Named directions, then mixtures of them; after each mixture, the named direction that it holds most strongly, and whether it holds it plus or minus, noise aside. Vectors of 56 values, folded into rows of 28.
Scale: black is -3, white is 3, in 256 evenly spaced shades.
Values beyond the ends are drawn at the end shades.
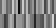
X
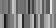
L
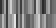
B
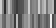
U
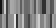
B, plus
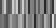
X, plus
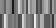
L, minus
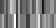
B, plus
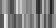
L, minus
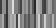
B, plus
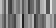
B, minus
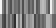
B, minus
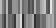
B, minus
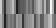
L, plus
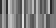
B, plus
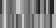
U, minus
